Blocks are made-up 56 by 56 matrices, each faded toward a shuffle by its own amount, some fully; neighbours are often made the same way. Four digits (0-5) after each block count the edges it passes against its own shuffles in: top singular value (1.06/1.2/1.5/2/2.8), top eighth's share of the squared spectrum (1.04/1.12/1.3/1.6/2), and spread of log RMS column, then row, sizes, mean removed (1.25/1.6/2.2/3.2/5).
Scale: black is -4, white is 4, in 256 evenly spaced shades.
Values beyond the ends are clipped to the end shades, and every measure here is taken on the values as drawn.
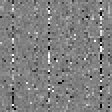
3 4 2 0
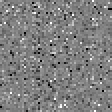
1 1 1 0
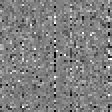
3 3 3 2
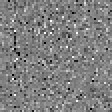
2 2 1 0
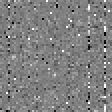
3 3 2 0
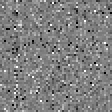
1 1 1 0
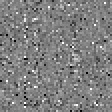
1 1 1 0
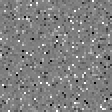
0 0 0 0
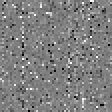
2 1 2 0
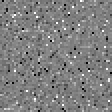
0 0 0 0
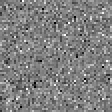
2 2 0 1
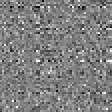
4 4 2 3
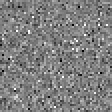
3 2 0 1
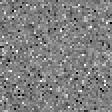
0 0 0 0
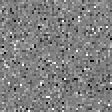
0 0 0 0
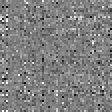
2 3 3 2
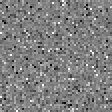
2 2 0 0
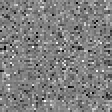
3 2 0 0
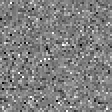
2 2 0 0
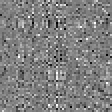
4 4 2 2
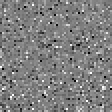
3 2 0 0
